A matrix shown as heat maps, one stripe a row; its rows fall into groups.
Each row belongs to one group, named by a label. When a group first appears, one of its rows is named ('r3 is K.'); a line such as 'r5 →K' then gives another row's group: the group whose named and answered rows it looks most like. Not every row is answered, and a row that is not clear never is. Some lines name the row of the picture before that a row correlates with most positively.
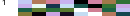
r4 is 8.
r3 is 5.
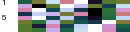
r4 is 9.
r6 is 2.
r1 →9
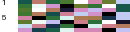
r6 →2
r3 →2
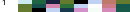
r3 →8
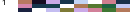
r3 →9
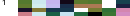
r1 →2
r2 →2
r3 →5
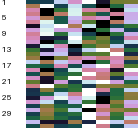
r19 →5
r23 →5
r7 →9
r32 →5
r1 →9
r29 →5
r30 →5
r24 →9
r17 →8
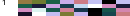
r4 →9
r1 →5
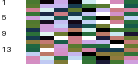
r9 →2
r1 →8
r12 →2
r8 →9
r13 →9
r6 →8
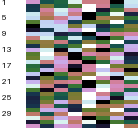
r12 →5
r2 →5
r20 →5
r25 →5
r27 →5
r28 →2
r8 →9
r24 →5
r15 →2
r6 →2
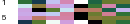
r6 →9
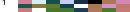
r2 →5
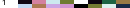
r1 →9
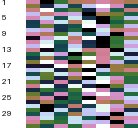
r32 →8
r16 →2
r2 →8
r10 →9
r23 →5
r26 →5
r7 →5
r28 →8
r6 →9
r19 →9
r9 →5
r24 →8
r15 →5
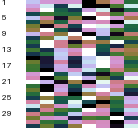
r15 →8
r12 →9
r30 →2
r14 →9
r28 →5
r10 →9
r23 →8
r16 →8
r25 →5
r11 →2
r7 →8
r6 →5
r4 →5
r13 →9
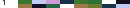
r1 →2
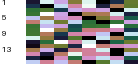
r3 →5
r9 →5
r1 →9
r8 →2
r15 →8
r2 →9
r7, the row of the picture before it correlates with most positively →1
